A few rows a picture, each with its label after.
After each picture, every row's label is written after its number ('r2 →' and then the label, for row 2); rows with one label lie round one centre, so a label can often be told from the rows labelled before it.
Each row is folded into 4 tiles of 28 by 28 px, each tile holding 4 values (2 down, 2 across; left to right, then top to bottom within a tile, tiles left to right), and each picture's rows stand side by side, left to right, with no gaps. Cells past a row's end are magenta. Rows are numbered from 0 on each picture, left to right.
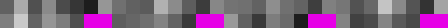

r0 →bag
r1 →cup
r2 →cup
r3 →cup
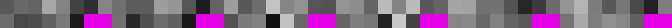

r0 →cup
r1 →cup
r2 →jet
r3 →jet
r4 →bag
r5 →bag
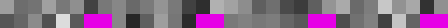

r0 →jet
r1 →cup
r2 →bag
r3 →jet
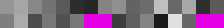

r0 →bag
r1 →jet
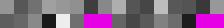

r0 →jet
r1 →cup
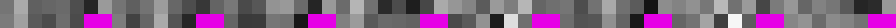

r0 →bag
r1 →cup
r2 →cup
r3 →bag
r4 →jet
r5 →cup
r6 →jet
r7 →bag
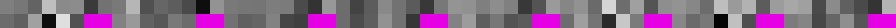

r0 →jet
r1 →bag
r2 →cup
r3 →cup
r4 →bag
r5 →jet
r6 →jet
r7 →bag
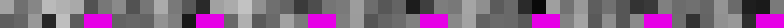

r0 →jet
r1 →cup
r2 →bag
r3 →bag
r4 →bag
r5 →bag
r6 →cup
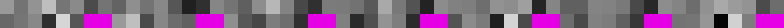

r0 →jet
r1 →bag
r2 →cup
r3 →cup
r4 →jet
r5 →cup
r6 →jet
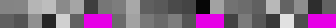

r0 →jet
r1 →bag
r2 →jet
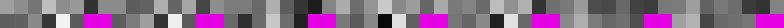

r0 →jet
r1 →jet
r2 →cup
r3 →jet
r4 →jet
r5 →bag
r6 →bag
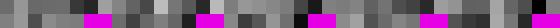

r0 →bag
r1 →cup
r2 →cup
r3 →bag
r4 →cup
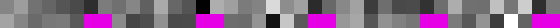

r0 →bag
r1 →cup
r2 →jet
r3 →bag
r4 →jet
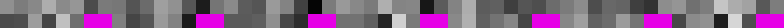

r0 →jet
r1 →cup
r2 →cup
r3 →jet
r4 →bag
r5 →bag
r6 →jet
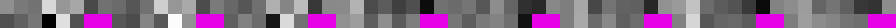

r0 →jet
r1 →jet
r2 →jet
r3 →bag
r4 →cup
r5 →bag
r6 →bag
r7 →bag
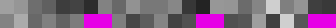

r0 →bag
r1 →cup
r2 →jet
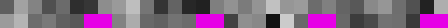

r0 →bag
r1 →bag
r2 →jet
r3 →cup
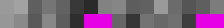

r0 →bag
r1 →cup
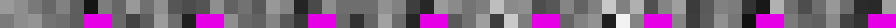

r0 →bag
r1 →cup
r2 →cup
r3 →cup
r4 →jet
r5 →jet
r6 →cup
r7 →cup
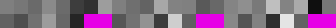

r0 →cup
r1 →jet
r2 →jet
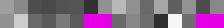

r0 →bag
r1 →jet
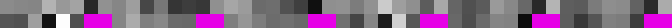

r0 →jet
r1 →bag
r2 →bag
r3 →jet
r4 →cup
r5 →cup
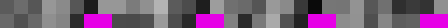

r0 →cup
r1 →cup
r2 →cup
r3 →bag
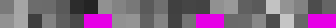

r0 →bag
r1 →bag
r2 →jet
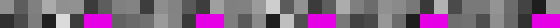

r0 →jet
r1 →cup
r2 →jet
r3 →cup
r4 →cup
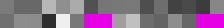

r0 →jet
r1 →bag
